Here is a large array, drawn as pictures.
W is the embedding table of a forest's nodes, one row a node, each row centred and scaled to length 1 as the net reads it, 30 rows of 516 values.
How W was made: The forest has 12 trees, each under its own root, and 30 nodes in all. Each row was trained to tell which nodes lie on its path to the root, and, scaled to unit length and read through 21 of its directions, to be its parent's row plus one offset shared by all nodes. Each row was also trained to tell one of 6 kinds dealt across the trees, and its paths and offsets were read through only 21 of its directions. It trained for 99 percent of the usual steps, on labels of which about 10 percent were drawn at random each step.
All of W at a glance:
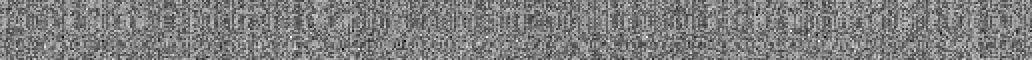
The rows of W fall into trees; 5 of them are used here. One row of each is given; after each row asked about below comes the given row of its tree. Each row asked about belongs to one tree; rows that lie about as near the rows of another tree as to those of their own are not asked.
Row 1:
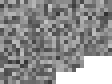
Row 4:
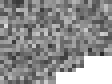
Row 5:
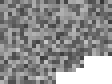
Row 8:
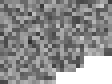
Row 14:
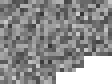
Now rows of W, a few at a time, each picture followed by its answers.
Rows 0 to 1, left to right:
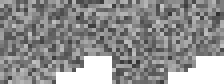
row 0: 14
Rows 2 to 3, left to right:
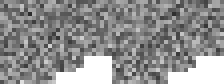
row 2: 8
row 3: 1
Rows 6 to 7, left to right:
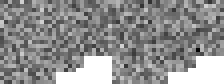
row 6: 5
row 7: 14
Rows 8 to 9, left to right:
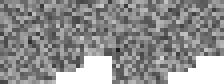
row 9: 1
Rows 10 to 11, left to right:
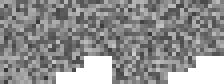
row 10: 14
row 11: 1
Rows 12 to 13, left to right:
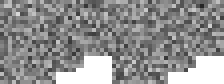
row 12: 5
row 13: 1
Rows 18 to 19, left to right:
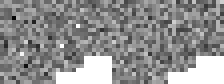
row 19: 5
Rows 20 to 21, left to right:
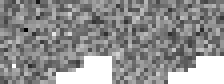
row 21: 14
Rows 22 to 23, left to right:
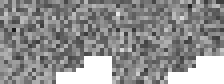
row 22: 14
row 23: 4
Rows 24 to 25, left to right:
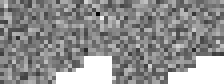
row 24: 8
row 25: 1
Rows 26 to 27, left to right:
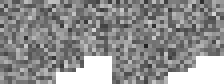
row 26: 4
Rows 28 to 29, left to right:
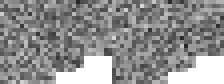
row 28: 8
